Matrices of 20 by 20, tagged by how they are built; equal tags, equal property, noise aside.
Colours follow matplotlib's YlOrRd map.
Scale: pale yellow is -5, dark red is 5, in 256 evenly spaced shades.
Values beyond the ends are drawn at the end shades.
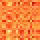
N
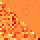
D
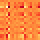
N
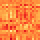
N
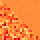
D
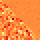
D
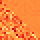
D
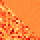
D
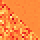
D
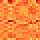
N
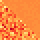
D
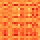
N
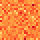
N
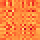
N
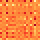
N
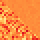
D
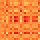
N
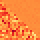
D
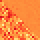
D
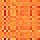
N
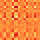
N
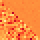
D
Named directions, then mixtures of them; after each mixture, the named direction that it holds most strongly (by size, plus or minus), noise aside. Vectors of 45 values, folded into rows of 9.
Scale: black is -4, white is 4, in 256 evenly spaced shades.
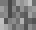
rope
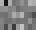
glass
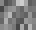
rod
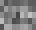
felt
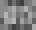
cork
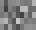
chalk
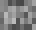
cork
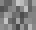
rod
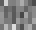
glass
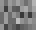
chalk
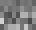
felt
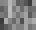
rope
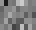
rod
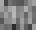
cork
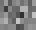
chalk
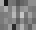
glass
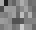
felt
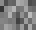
rod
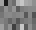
glass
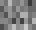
rope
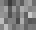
rope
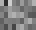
glass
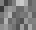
rod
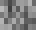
rope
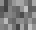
chalk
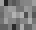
glass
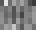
glass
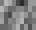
rod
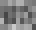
cork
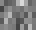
rod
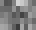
rod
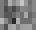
cork
